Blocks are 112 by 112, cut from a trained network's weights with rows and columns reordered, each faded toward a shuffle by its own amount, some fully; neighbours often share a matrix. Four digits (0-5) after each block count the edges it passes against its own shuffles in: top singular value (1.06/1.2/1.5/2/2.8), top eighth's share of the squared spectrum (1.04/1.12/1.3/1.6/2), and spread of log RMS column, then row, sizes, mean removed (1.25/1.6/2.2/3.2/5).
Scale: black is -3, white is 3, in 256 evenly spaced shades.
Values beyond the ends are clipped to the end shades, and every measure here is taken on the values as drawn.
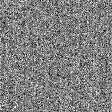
2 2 0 2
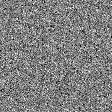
0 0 0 0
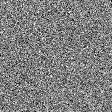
2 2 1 0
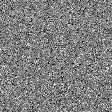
1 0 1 0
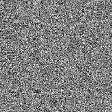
3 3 2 1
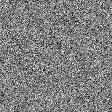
0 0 0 0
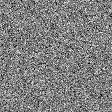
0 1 0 0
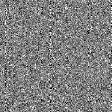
3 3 3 1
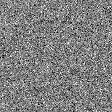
0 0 0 0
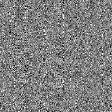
3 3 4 1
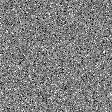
0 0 0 0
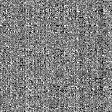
3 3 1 3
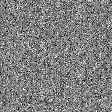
1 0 0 0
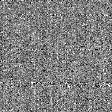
2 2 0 3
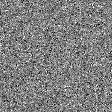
1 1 0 1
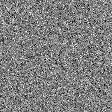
0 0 0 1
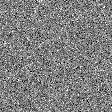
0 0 0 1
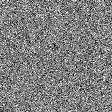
1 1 0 0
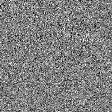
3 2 1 1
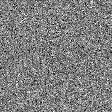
1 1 0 0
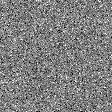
0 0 0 0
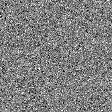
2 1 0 0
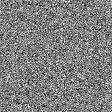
2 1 1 0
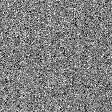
1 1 0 1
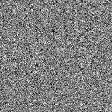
2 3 1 1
